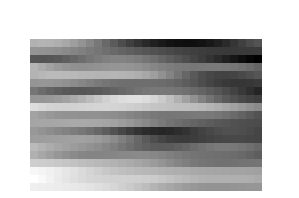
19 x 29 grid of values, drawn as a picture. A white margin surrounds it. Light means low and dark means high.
Slope: up to the top right. Ninth with the highest average: top right. Average level on the scale: 50%. Grain: streaks across. Ninth with the lowest average: bottom left.
